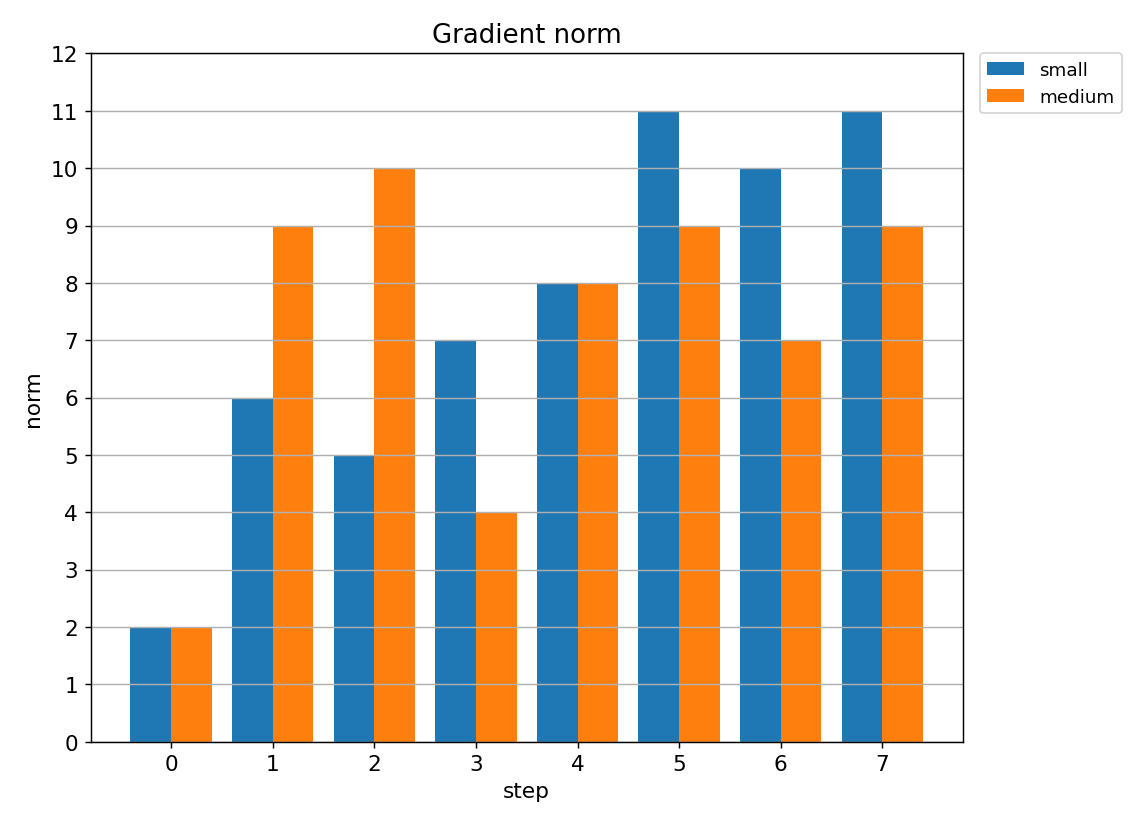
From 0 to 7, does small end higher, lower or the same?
higher
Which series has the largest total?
small
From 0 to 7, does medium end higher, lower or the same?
higher
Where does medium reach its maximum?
2
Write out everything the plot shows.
Title: Gradient norm
x-axis: step, ticks 0 1 2 3 4 5 6 7
y-axis: norm, ticks 0 1 2 3 4 5 6 7 8 9 10 11 12
Legend: small, medium
Values:
small: 2 6 5 7 8 11 10 11
medium: 2 9 10 4 8 9 7 9
